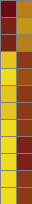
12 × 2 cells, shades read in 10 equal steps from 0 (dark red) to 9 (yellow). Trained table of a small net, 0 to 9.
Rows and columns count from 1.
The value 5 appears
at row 1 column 2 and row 3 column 2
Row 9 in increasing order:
1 9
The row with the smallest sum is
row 1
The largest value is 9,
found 6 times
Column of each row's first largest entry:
2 2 2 1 1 1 1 1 1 1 1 1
